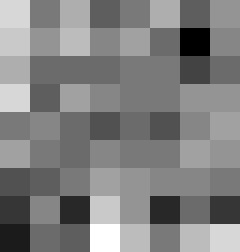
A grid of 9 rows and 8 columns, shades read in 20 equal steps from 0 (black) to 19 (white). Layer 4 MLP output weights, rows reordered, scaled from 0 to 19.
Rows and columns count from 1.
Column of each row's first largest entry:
1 1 1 1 8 1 4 4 4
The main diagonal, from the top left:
16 11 8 10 8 9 10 4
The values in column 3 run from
3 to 14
